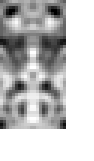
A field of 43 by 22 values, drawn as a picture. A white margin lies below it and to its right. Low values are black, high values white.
Average level on the scale: 60%. Grain: blotchy. Ninth with the highest average: bottom middle. Mirror symmetry: left to right.
